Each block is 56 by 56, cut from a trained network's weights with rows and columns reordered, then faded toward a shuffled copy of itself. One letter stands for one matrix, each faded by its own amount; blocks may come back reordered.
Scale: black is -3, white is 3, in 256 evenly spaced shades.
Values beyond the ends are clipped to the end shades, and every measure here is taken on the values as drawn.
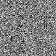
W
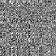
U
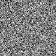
W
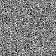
W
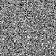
W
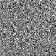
U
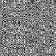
U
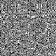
U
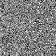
W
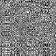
U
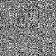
U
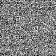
W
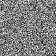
W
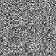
U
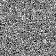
W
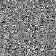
U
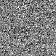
W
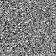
W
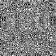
U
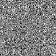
U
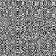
U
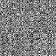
U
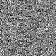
W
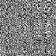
U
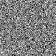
W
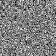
W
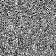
W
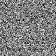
W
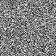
W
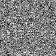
W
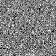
W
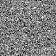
W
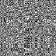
U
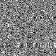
U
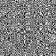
U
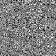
U
